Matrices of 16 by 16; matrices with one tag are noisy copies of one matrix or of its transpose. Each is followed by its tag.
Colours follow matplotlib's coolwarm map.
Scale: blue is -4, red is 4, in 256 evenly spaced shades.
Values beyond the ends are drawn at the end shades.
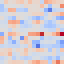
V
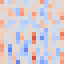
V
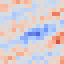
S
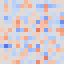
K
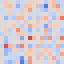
K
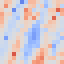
S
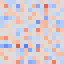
K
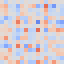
K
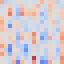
V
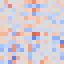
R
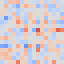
K
